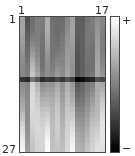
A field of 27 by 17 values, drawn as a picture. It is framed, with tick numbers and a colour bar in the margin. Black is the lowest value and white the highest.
Histogram: bell-shaped. Odd lines: row 13. Calmest part: top middle. Slope: up to the bottom.
